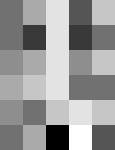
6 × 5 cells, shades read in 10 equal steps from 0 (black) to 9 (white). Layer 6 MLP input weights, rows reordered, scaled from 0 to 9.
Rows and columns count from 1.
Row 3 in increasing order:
5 5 6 7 8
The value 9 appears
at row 6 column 4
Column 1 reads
4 4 5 6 5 4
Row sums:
28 20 31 29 31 22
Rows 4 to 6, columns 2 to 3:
7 8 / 4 7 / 6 0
